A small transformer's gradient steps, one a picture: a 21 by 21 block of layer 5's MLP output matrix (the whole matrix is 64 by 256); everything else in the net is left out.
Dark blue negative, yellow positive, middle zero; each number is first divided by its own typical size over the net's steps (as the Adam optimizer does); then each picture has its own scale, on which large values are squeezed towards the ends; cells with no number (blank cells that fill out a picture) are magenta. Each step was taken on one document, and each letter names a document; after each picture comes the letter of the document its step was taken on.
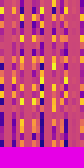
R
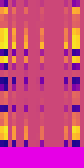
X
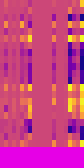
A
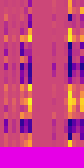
A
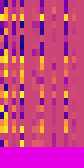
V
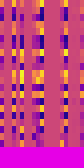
R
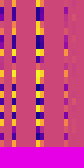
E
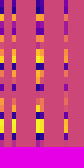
E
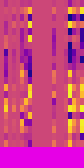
A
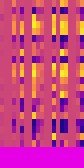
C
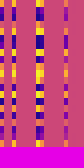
E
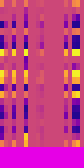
X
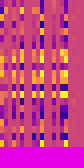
R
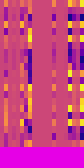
A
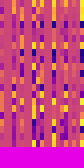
R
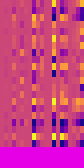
C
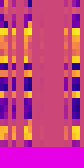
X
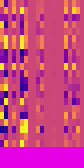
V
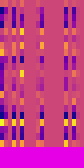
V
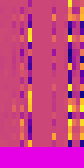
A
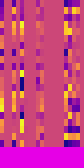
V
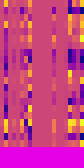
A
